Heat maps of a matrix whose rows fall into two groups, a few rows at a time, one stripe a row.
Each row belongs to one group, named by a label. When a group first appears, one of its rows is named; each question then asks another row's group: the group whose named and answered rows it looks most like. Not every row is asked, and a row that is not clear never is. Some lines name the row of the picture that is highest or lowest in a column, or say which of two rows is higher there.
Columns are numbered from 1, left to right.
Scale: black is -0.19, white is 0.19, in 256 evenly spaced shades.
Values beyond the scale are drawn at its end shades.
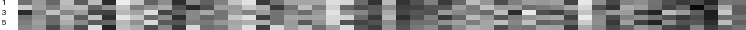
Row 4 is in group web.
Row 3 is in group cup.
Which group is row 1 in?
web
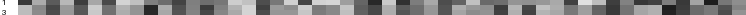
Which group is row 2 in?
web
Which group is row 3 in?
web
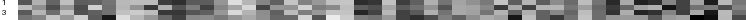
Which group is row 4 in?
cup
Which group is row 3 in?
cup
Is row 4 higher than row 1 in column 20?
No
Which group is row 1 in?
cup
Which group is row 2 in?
web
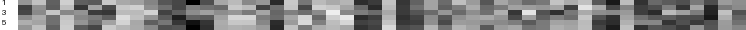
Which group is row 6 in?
cup
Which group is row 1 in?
cup
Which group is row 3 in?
cup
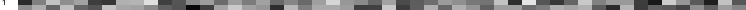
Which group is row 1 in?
cup
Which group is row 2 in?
cup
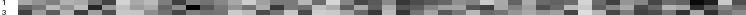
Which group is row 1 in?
cup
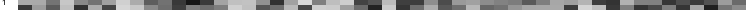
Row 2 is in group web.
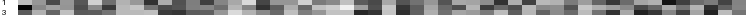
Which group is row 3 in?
cup
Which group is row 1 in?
web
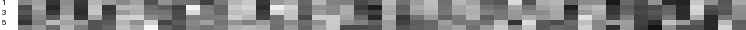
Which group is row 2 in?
web
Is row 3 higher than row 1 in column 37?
Yes
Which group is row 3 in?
web
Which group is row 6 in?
cup
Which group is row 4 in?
web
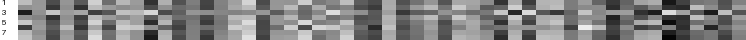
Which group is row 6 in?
web
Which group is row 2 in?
web
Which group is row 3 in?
cup
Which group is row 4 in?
web
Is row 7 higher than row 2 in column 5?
Yes
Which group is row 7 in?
web
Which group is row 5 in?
web
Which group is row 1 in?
web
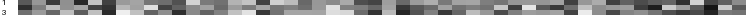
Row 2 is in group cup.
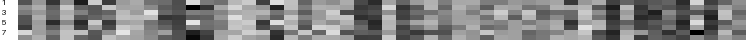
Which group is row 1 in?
web
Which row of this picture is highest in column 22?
6
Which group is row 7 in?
cup
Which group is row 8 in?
cup
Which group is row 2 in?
cup
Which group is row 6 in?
web
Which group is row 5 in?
web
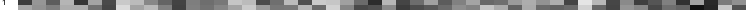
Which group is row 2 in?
cup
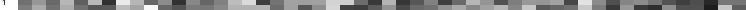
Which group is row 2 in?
cup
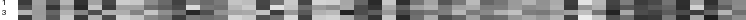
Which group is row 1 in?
web
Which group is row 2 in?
web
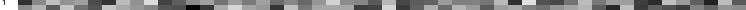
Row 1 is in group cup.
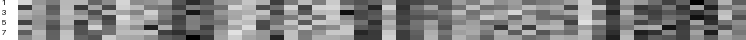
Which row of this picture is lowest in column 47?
6
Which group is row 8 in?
cup
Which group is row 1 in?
cup
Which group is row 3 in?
cup
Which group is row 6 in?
web
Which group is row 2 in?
web
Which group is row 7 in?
cup
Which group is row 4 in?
cup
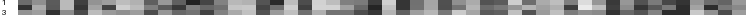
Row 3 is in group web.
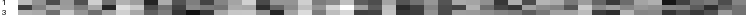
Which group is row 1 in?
web
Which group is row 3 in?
cup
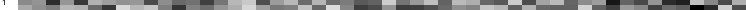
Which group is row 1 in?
web
